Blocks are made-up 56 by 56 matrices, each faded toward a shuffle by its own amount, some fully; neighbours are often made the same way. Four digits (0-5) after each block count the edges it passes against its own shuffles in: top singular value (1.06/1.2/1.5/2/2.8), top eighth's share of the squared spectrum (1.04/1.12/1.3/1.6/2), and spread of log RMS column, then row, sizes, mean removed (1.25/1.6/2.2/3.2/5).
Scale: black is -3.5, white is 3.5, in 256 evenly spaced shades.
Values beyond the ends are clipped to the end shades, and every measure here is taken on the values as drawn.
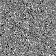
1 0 0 0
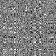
4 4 2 2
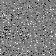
3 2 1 0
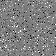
1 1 0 0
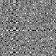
4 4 2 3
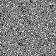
2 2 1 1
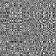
4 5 3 3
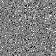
3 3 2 1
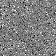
0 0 0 0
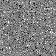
2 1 0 0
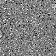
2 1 0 0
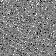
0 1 0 0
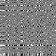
5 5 3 3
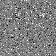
2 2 0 1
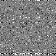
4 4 1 3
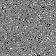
1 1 0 0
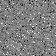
0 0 0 0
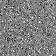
0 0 0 0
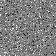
0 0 0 0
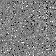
1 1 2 0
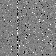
3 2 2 0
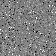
0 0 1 0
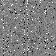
1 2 1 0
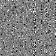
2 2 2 0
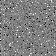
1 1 1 0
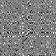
4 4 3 2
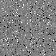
3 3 1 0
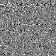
1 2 0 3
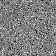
1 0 0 0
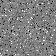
0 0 0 0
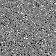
0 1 0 0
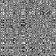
4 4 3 2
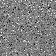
0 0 0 0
